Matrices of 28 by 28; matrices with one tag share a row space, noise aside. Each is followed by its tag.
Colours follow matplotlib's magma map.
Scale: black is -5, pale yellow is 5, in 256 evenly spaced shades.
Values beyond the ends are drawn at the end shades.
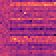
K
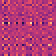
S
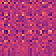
S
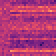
K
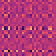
S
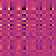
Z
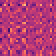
Z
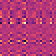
Z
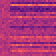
K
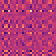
S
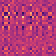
S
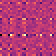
Z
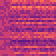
K
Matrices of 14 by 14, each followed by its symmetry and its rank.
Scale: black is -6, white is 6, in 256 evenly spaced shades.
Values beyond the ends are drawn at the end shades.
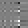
neither, rank one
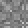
symmetric, rank three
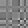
symmetric, rank one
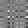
neither, rank one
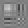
symmetric, rank one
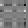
neither, rank one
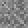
symmetric, rank three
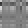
neither, rank one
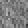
neither, rank three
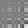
symmetric, rank one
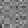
neither, rank three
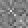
symmetric, rank three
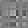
symmetric, rank one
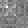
symmetric, rank three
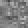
neither, rank three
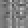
neither, rank three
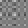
symmetric, rank one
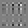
neither, rank one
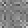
symmetric, rank three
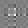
symmetric, rank one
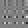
neither, rank one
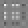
symmetric, rank one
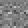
neither, rank three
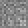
symmetric, rank three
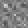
symmetric, rank three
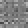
neither, rank three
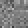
neither, rank three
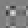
symmetric, rank one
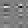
neither, rank one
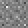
symmetric, rank three
